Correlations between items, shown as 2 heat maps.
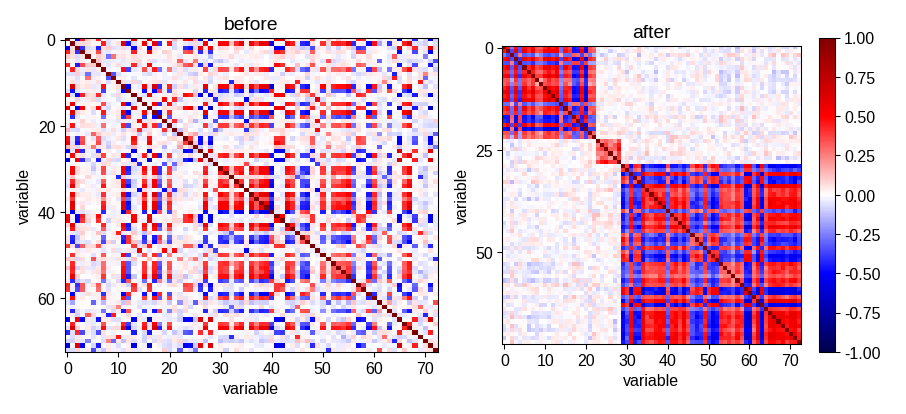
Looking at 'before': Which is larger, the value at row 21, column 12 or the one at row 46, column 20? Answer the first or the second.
the first
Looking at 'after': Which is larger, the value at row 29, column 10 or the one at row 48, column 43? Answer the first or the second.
the first
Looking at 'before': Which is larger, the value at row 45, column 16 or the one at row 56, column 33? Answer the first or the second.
the first
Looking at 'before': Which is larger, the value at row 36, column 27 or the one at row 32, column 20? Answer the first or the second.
the first
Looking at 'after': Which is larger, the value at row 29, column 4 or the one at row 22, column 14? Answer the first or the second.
the first
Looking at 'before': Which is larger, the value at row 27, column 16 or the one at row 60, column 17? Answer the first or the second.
the second
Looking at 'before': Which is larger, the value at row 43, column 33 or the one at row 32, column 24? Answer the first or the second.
the first
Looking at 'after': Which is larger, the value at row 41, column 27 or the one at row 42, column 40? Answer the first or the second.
the first
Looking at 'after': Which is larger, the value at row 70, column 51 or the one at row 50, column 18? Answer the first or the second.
the second
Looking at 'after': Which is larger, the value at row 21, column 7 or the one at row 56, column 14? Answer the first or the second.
the first
